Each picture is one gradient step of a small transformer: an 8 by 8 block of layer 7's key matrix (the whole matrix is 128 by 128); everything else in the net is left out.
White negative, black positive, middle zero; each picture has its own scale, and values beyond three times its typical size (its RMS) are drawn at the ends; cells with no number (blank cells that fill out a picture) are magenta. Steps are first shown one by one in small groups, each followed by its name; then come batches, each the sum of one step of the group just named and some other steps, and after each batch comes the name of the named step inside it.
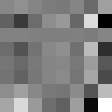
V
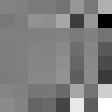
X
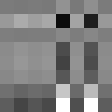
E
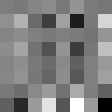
V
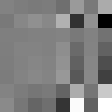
X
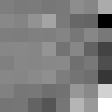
X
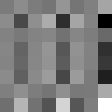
V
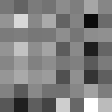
V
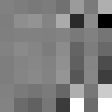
X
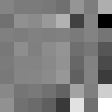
X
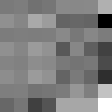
X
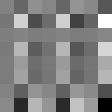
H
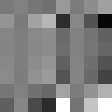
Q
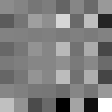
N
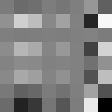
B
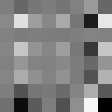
B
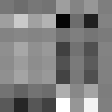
Q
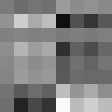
N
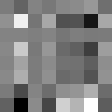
H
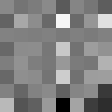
N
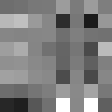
Q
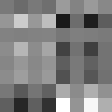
Q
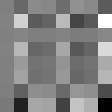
H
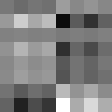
N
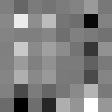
B
